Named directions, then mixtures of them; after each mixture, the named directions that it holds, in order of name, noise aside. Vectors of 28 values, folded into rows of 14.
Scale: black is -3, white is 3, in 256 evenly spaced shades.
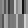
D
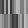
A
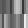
A, D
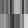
A, D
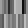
D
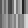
D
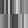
A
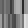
A, D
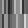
D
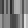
A, D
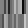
D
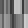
A, D
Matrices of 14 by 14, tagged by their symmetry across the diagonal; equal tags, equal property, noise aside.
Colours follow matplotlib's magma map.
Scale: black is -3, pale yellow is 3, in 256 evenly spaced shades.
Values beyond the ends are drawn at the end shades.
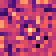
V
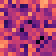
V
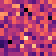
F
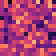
F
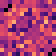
V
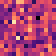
F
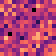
V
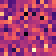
F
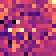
F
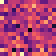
F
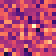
F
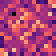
V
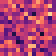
F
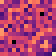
V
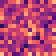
V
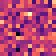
F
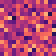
F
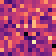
F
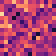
V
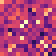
V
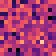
V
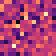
V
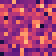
F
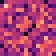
V
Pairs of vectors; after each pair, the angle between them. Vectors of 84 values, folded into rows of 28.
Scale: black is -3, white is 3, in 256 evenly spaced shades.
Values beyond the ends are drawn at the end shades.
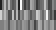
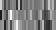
partly opposed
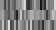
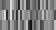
orthogonal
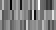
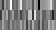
nearly opposite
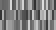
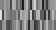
nearly opposite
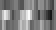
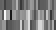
partly aligned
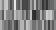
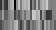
nearly opposite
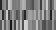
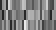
nearly parallel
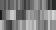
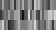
partly aligned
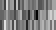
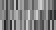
nearly opposite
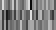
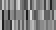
partly aligned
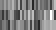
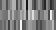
partly aligned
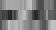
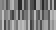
orthogonal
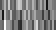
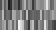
partly opposed
